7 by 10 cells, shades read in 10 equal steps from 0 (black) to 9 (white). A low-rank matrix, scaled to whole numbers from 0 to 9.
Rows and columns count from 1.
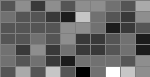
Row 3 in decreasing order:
5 5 4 3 3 3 3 3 2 1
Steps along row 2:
down same down down up down down down up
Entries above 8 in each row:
0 0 0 0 0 0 1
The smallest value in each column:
3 2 2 2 1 0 2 1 2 1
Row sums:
41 34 32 30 29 34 47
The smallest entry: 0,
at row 7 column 6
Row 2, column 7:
4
